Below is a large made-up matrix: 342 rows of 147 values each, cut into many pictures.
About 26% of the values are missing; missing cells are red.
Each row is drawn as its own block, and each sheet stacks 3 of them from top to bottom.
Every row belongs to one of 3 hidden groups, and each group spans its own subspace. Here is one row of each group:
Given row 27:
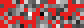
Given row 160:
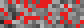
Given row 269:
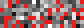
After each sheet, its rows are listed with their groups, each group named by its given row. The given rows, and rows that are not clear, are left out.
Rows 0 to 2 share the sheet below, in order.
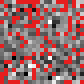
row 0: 160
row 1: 27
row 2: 160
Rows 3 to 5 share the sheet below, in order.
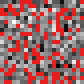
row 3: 160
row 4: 27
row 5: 269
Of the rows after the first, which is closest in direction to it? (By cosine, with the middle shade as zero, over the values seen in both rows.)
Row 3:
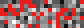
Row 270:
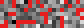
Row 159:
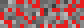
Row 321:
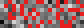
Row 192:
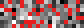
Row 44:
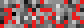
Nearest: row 192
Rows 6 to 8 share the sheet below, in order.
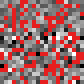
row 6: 27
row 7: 269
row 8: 269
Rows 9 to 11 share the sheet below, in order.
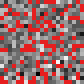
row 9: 27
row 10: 27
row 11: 269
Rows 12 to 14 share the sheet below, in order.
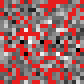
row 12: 160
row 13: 27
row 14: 269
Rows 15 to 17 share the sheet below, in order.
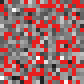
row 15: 27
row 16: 27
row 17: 160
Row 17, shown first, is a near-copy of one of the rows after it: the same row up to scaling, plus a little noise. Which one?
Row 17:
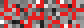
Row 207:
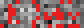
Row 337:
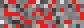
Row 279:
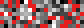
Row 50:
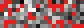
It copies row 337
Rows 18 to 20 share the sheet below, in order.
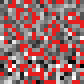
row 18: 27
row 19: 269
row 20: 269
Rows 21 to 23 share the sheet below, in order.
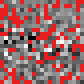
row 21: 160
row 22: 160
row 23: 269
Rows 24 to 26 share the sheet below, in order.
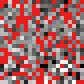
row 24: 269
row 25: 160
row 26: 269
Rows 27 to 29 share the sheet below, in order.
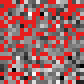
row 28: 269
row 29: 269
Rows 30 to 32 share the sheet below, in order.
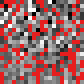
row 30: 160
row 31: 27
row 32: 269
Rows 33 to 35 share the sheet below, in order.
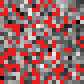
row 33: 27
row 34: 160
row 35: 269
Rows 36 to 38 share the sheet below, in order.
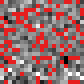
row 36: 27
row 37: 27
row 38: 269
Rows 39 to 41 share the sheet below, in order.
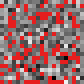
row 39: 27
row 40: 27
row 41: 27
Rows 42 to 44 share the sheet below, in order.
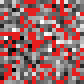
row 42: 27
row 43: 160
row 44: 269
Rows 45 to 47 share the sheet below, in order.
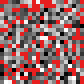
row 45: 27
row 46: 269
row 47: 269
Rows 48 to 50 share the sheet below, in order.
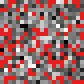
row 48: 27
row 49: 269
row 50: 160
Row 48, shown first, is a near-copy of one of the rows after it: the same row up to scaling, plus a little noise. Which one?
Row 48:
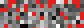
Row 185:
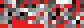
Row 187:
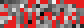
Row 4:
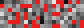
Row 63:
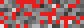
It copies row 185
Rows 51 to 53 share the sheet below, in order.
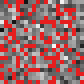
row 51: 160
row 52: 27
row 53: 27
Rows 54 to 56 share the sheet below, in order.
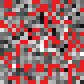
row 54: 27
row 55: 27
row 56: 27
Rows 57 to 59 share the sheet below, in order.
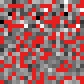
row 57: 269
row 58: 269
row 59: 27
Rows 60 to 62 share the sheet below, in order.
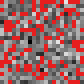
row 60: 269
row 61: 27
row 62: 27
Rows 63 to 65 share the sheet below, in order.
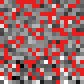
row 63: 27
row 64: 27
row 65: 160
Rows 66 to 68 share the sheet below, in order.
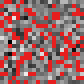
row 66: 160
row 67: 269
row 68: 160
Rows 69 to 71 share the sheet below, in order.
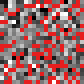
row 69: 269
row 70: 269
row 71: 160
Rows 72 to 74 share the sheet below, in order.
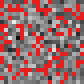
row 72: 160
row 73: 27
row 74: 160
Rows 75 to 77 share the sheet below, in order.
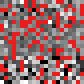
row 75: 160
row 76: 160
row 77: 27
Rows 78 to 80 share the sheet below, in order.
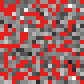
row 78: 269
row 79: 160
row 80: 269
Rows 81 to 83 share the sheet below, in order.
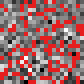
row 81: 160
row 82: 269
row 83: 27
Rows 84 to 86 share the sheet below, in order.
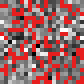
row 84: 269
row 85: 269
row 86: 160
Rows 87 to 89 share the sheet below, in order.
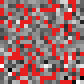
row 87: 269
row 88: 269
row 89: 269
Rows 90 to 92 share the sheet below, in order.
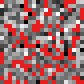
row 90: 27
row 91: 269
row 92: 27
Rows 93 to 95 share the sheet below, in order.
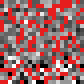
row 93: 27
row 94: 27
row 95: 269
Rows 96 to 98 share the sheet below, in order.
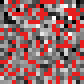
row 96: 27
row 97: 269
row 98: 269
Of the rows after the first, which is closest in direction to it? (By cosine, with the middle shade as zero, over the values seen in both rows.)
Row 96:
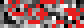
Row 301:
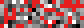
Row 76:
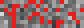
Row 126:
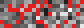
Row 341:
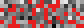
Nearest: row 301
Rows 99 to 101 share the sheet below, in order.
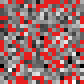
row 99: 27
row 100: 269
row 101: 269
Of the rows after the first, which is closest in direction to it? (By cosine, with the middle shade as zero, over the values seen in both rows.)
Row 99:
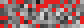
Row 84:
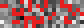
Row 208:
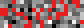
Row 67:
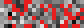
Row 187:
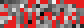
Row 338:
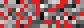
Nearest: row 208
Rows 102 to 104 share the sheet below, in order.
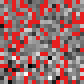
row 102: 27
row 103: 27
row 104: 160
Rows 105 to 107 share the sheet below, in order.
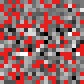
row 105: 269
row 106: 27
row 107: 269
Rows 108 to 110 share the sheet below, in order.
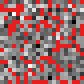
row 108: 269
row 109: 269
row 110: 160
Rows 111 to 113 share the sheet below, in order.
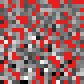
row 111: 269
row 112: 160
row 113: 27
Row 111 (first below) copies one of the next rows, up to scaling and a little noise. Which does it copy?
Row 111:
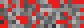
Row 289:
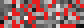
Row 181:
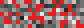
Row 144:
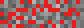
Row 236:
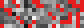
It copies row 144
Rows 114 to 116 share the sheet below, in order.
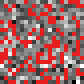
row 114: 160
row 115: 160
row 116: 269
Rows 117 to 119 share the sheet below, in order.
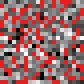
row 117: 27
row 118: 269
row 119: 27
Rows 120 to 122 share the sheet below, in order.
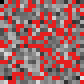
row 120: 27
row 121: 160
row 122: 27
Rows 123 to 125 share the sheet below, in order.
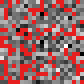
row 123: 27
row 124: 27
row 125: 27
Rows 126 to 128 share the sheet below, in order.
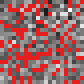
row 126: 269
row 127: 269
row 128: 269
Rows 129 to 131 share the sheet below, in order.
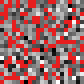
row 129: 269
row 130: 27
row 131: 27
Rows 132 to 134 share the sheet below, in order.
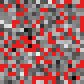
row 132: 160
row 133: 160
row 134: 269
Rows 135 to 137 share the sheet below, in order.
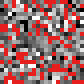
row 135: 269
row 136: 160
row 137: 160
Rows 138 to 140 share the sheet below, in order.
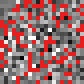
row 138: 27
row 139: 160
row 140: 160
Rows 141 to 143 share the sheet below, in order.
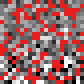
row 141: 269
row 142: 269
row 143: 269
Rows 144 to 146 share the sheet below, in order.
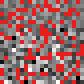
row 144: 269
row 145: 160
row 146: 27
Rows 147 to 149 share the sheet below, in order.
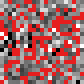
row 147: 269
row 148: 160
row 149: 160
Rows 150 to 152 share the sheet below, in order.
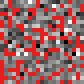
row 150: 27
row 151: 269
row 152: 269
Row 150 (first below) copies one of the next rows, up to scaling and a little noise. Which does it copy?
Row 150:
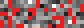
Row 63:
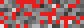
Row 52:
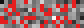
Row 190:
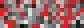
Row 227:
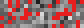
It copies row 63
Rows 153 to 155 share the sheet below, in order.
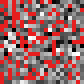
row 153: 27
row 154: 160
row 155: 27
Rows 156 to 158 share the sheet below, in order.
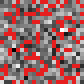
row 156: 160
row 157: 160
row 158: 27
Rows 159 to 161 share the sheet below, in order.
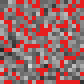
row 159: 269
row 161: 27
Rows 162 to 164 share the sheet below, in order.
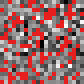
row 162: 269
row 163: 27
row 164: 269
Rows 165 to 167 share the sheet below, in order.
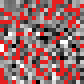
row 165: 27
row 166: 269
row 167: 160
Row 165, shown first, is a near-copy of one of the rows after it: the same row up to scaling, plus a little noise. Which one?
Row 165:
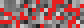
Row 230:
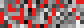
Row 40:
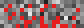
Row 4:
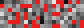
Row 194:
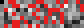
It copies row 230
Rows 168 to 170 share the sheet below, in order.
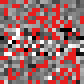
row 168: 27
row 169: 269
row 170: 160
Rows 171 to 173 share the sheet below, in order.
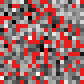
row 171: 160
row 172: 27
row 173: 269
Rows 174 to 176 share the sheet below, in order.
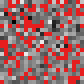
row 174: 160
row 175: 27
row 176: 269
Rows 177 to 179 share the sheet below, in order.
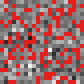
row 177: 269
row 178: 160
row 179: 160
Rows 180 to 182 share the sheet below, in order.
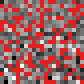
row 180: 27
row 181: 269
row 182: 160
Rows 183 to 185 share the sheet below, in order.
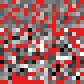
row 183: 27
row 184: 27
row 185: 27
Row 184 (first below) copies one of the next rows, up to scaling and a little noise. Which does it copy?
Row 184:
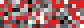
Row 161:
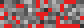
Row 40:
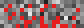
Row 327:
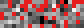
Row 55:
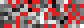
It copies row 55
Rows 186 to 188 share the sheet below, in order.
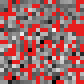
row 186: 160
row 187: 27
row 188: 160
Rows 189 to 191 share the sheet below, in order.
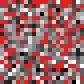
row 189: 27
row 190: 27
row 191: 269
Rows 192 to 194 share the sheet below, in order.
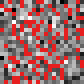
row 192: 160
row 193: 27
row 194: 27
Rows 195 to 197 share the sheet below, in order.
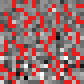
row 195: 160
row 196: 269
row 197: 27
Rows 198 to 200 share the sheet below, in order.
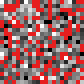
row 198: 160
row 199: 27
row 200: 27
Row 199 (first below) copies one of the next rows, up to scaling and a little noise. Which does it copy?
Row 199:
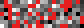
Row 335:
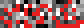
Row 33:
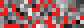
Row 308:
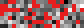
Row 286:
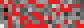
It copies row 286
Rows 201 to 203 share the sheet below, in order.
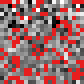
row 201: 160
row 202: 27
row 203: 269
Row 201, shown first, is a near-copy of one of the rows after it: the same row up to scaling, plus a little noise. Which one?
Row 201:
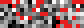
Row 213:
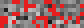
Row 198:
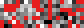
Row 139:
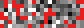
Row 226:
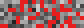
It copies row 226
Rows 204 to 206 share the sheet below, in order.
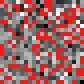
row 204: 27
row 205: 269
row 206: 27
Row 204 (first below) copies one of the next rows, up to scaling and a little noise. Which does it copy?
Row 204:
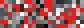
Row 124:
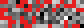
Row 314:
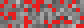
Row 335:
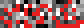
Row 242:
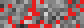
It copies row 335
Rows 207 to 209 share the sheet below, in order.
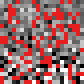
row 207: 160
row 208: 160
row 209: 269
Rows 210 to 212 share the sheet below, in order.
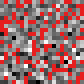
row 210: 269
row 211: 27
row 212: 27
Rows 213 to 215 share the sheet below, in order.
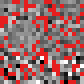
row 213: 160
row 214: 160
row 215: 27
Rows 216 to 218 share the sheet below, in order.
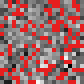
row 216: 160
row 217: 269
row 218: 269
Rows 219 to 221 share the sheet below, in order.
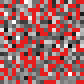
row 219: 160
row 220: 27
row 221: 269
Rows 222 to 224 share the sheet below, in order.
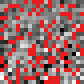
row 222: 160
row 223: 160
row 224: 269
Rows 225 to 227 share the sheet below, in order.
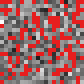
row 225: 269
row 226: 160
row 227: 27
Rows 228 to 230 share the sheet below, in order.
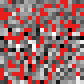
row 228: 160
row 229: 269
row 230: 27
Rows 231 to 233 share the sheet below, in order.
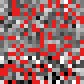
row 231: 269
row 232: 27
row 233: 160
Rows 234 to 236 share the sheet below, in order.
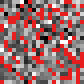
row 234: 160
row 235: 269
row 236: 269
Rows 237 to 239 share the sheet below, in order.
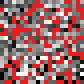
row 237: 160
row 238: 160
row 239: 160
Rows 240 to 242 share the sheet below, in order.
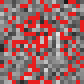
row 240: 27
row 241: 269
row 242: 27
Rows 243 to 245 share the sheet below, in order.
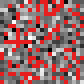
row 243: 160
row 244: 160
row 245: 27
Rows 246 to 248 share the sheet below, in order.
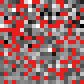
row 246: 27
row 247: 160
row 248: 269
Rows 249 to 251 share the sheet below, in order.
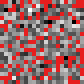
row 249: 160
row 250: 27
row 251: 269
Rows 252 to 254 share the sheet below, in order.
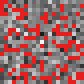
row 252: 160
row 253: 27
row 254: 269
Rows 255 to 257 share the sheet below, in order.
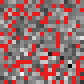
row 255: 269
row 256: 269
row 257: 269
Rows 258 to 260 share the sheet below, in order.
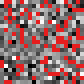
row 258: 27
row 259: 269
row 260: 160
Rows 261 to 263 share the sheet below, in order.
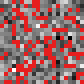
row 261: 27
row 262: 269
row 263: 269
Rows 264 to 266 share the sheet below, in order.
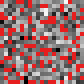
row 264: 269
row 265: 160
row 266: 269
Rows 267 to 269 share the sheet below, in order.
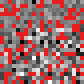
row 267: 269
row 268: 27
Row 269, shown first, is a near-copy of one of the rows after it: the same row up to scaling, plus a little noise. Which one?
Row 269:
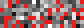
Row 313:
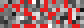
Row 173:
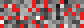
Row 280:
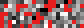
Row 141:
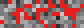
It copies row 313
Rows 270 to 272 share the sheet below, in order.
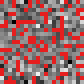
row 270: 160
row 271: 269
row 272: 269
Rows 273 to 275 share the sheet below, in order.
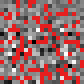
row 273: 160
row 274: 160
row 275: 269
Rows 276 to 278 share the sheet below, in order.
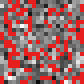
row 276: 27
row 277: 160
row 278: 27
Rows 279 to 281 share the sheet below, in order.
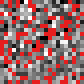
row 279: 160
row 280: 269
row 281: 160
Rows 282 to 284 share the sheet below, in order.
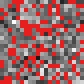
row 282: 160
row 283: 269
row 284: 27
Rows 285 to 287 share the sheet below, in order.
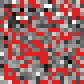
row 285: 160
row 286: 27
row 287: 269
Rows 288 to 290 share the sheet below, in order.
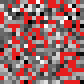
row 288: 27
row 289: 269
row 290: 27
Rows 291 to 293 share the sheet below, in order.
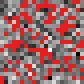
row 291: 269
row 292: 160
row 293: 160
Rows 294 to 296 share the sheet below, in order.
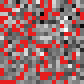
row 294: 27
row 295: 269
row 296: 269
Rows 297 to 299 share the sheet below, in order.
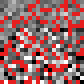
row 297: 269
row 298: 160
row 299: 27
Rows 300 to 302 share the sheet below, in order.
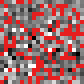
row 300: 160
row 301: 160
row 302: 160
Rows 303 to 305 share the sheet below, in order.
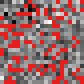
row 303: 160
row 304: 160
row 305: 269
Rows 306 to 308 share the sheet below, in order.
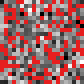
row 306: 27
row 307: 269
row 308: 27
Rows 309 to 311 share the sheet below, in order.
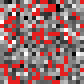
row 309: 269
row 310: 269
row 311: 160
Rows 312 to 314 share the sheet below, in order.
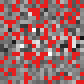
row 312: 27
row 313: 269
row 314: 27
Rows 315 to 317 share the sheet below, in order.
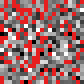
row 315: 269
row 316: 160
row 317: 27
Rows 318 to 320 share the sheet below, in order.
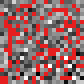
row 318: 160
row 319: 27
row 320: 269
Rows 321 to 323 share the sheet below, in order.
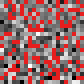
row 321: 160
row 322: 269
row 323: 160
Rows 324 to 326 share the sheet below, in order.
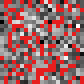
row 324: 160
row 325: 27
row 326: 27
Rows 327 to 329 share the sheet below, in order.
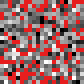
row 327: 27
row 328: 160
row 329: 160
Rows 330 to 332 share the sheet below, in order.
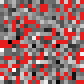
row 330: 27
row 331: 269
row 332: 269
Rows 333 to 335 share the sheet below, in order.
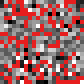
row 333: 27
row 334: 27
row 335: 27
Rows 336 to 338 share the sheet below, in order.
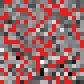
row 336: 27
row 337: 160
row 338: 27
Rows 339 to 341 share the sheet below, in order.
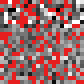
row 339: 27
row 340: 160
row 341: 160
